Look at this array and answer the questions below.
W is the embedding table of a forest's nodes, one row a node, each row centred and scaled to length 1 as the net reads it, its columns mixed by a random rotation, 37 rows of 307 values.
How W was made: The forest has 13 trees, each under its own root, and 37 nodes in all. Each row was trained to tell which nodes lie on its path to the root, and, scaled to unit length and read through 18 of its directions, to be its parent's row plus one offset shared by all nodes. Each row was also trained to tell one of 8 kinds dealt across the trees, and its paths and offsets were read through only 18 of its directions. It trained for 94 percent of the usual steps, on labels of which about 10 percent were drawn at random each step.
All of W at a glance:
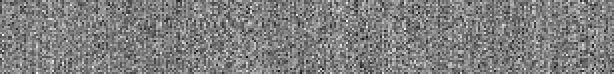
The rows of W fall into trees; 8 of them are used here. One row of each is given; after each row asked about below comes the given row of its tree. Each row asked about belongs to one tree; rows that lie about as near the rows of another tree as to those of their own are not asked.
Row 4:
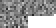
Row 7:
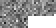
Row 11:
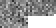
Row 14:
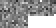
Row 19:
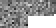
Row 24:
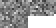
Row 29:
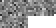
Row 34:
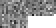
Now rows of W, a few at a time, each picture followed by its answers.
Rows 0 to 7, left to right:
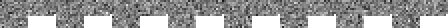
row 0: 19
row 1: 24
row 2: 4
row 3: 34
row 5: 19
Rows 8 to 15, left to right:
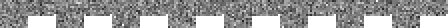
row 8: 34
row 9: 14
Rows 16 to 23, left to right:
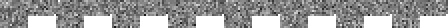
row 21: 24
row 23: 34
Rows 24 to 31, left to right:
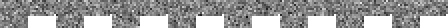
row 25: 29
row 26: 19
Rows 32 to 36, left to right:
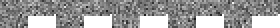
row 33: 29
